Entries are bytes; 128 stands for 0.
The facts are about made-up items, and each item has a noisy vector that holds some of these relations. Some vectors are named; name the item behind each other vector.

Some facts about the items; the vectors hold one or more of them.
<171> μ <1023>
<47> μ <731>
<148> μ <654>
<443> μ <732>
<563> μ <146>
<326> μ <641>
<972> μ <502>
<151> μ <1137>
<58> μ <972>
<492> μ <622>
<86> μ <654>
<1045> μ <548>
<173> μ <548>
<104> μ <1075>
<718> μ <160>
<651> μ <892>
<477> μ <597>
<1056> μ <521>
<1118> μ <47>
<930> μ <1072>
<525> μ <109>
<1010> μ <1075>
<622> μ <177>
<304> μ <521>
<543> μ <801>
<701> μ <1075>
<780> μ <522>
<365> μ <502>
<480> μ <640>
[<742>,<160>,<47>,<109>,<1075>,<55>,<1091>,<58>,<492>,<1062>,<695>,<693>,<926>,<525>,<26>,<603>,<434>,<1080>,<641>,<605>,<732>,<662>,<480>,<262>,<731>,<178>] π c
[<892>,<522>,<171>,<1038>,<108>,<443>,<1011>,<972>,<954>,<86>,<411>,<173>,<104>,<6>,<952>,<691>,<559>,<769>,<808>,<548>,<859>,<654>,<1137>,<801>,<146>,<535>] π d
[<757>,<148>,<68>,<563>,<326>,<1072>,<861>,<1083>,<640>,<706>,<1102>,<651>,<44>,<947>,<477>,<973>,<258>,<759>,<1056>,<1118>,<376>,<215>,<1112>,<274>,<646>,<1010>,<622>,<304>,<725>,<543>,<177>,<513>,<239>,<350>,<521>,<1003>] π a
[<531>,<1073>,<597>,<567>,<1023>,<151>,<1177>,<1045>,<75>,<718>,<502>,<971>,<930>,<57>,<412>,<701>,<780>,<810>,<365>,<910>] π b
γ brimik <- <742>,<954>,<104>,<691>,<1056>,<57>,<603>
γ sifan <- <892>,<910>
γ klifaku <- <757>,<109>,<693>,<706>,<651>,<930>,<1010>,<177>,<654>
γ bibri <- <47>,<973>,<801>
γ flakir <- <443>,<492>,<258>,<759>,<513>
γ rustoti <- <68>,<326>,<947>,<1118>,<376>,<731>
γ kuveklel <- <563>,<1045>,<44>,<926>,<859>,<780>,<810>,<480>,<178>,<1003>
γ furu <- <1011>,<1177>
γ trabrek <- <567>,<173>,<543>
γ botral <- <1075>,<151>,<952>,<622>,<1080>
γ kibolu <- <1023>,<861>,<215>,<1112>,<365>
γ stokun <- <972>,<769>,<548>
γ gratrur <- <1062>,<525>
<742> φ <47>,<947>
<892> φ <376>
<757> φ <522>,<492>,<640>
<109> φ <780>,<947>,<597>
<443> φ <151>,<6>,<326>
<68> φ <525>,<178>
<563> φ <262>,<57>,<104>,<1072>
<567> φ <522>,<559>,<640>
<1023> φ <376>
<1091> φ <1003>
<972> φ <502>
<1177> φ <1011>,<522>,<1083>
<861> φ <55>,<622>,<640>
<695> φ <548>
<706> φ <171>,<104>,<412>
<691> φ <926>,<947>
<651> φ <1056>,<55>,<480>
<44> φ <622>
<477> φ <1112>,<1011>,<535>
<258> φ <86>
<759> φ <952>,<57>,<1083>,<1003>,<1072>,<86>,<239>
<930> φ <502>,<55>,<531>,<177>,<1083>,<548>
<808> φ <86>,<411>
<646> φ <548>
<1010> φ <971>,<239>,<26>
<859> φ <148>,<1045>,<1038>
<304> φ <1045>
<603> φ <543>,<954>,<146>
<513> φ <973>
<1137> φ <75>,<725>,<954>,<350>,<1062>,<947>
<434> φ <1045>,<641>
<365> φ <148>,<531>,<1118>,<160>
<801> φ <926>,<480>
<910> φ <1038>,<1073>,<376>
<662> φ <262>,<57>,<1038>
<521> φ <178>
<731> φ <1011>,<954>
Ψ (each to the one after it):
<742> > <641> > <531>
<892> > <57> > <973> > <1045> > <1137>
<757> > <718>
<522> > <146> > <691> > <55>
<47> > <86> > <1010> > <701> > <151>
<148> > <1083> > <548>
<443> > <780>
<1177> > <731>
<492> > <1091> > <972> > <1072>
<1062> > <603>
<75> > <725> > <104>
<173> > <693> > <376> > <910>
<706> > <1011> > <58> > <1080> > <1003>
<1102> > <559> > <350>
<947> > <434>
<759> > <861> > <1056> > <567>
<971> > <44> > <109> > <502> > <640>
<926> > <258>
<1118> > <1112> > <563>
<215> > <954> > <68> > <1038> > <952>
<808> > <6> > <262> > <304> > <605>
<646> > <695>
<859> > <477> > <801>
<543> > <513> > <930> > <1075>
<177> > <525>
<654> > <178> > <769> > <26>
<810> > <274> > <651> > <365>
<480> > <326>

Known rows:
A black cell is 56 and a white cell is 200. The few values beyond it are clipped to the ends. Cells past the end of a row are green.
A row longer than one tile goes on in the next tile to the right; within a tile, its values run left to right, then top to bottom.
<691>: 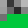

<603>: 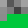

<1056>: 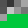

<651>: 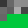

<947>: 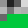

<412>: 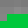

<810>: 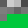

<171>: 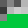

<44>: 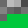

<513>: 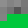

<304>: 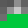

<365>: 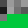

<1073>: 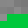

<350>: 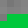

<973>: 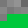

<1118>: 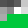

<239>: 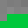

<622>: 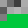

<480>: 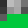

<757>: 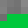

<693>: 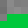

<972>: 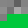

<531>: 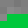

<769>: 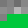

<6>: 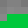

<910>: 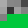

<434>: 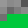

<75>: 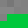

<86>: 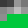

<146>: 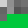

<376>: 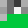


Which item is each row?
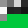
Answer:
<160>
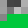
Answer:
<68>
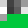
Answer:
<731>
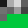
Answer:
<780>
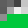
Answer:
<151>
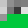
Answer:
<597>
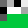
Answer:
<543>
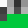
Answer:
<801>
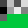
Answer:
<701>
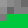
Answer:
<662>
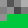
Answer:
<954>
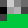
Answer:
<563>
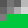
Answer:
<477>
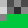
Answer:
<521>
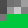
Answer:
<58>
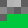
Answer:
<926>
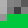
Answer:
<502>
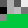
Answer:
<104>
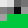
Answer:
<1023>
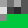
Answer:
<522>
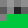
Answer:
<861>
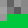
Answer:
<1011>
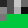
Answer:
<718>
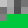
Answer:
<177>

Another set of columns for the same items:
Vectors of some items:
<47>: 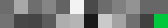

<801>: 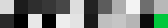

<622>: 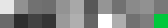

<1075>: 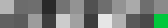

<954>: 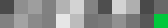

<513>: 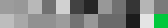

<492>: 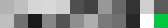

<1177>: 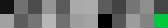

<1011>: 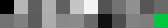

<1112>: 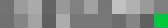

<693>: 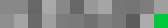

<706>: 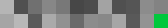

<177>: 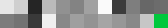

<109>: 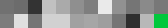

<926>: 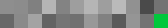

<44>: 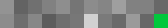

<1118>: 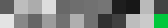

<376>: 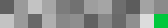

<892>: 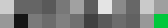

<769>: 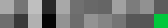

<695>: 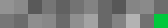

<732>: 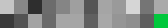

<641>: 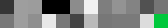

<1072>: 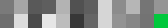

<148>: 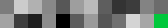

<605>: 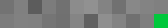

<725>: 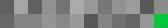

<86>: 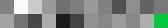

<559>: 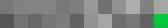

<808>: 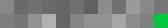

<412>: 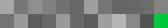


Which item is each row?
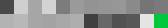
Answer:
<947>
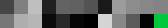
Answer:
<151>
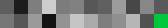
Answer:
<1056>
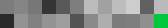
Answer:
<640>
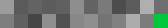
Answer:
<434>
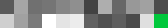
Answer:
<731>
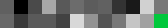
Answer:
<304>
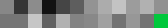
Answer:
<1023>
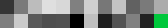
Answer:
<173>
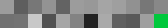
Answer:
<1062>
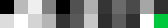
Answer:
<326>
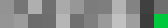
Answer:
<57>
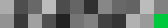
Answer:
<651>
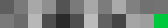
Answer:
<480>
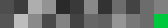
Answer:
<171>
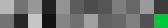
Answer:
<972>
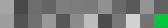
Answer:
<859>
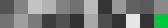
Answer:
<1045>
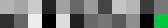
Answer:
<548>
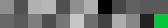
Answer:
<477>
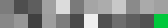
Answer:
<567>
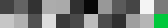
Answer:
<930>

